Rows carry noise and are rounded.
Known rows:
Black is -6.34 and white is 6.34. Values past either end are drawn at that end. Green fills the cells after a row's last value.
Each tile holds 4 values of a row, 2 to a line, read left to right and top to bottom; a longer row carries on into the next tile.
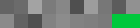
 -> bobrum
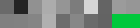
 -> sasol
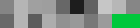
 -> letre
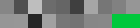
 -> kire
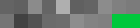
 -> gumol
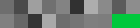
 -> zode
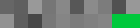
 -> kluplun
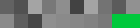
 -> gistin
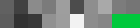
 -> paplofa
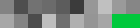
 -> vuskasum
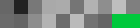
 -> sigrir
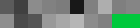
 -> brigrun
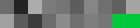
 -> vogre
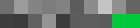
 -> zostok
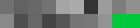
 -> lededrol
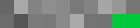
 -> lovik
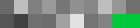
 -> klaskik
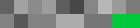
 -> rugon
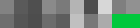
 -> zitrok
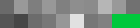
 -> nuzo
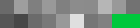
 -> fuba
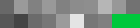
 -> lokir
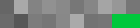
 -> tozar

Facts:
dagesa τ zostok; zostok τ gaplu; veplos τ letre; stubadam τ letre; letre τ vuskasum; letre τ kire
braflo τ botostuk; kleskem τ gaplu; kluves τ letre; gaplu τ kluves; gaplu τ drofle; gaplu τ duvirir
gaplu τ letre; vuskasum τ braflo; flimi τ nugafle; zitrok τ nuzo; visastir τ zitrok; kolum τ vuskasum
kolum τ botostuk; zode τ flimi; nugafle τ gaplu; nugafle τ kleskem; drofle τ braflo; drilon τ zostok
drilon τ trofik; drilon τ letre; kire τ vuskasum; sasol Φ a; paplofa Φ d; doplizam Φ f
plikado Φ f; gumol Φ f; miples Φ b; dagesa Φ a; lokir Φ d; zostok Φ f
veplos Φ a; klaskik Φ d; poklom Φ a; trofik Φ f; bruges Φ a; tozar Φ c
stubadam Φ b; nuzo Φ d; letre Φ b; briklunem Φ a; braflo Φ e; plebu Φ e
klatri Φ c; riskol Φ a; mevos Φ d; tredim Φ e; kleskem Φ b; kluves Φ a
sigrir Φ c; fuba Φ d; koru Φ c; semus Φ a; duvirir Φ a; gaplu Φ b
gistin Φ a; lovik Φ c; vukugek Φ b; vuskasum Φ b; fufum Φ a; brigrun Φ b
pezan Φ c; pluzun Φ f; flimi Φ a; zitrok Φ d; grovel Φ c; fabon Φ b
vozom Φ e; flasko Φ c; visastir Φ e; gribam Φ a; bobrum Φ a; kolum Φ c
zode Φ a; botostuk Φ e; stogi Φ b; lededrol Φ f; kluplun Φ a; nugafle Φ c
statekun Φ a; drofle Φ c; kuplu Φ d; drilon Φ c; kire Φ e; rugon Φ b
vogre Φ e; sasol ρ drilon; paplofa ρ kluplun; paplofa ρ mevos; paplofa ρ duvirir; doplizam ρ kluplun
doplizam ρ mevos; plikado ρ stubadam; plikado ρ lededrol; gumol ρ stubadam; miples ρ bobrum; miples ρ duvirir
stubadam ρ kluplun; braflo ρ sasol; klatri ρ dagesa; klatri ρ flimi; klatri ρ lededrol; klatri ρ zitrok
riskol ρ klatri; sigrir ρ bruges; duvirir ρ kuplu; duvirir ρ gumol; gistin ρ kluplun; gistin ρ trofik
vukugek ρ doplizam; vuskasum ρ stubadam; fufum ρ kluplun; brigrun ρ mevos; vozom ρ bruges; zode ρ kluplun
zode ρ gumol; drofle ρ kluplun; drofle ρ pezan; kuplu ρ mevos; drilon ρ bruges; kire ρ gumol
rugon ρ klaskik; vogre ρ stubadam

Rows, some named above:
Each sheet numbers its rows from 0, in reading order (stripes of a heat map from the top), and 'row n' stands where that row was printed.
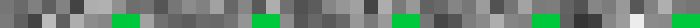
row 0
drofle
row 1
riskol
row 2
klatri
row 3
pezan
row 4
kuplu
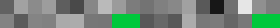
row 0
rugon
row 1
gaplu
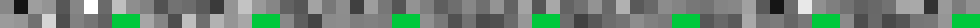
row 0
braflo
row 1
vuskasum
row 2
duvirir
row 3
dagesa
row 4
trofik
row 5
gaplu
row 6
lededrol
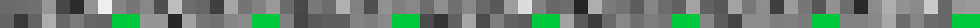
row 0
kleskem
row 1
kire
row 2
plikado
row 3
nugafle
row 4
vogre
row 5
duvirir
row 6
bruges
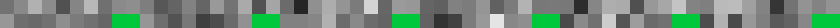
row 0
botostuk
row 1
flimi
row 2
sasol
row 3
mevos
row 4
drilon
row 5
kluves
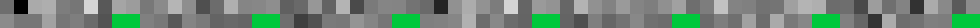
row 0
vozom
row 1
visastir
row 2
doplizam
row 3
sasol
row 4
pluzun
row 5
kolum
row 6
zode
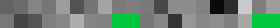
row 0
pezan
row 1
stubadam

